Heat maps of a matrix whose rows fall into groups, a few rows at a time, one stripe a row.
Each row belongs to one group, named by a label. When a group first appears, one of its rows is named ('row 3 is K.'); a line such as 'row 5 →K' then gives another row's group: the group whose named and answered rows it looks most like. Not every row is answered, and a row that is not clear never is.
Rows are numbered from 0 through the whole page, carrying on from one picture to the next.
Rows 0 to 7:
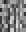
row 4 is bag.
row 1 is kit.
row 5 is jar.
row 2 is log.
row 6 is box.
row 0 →bag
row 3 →box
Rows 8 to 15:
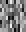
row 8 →jar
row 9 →box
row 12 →box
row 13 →log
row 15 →box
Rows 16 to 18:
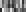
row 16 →box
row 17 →box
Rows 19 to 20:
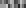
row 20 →box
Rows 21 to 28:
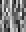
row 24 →kit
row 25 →jar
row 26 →bag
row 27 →bag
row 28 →bag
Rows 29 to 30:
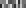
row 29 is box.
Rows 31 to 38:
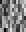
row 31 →log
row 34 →bag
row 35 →kit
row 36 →jar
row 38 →bag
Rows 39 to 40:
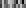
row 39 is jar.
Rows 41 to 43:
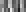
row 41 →kit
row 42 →kit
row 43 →bag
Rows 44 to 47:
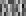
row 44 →box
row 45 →kit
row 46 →kit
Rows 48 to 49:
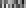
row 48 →jar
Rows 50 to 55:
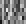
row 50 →bag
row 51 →bag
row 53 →jar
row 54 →kit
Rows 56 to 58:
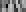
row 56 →log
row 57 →jar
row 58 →jar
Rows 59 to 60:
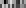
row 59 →bag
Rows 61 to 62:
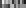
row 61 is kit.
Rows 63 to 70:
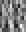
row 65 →jar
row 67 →jar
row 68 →jar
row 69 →bag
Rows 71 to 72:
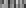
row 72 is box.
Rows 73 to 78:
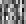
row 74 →bag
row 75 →kit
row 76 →bag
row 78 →jar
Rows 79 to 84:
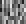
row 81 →log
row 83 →box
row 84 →jar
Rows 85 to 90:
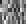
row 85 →log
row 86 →kit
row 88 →jar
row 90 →box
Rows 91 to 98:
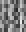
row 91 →kit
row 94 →kit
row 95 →bag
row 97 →bag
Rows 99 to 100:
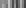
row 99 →kit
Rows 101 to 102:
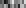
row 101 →bag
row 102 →box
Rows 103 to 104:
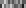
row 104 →jar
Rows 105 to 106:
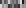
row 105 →kit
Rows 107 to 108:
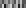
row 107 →box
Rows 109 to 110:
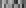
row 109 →jar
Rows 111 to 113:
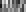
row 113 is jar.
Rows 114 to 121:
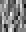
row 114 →box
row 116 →box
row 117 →bag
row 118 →jar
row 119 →kit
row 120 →bag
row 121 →jar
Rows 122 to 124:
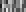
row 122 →kit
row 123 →kit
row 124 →log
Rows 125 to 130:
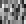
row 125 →jar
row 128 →kit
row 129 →jar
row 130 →log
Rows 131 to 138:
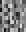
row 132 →jar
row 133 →log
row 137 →box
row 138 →bag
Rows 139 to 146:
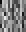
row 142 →kit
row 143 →box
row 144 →jar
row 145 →kit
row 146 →box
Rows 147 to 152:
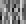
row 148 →box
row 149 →box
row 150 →kit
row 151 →kit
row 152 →log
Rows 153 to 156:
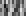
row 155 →bag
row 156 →kit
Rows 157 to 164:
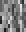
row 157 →jar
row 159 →box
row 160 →kit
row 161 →jar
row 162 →kit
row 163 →box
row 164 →bag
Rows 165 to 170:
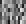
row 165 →kit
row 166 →jar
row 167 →box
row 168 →jar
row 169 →log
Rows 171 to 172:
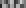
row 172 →jar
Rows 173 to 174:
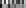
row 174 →log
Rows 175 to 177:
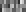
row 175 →box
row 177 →kit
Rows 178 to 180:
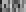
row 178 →log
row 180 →log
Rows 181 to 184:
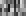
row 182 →box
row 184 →jar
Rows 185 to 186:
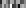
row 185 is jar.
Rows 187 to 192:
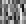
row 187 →log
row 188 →jar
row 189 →kit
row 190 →kit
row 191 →box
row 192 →bag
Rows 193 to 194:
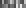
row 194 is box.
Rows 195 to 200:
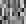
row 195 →box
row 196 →box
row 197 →jar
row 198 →log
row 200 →log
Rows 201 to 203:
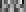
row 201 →kit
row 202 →jar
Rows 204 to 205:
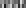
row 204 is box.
